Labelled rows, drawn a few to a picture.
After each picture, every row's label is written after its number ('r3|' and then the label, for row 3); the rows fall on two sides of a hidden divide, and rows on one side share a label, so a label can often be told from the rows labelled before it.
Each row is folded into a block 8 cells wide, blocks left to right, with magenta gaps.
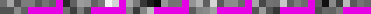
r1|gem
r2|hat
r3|gem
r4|gem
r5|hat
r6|hat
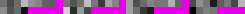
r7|hat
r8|hat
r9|hat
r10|gem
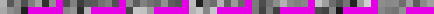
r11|hat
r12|gem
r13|gem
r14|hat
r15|hat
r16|hat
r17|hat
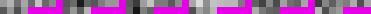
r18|gem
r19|gem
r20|hat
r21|gem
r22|hat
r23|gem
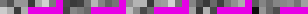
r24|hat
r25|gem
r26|hat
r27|hat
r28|gem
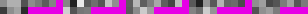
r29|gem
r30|hat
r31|gem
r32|hat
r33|gem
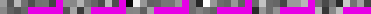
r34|hat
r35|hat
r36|gem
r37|hat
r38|gem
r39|hat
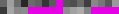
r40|gem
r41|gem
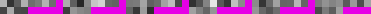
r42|hat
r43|gem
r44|hat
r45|hat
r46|hat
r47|gem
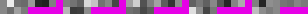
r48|gem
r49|hat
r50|gem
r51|hat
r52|hat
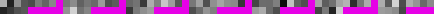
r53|hat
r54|gem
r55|gem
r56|gem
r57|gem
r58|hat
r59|hat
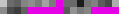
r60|hat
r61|gem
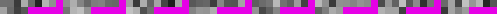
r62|hat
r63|gem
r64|hat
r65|gem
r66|hat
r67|gem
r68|gem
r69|gem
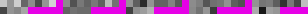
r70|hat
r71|hat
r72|gem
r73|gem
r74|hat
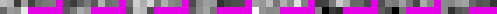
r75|gem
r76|gem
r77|gem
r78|gem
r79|hat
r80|hat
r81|hat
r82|hat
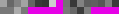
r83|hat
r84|hat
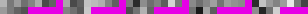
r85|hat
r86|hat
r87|hat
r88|hat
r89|gem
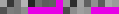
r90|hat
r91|hat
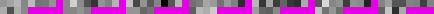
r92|hat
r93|gem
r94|hat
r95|gem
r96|hat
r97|gem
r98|gem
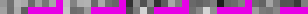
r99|hat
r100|hat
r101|gem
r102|gem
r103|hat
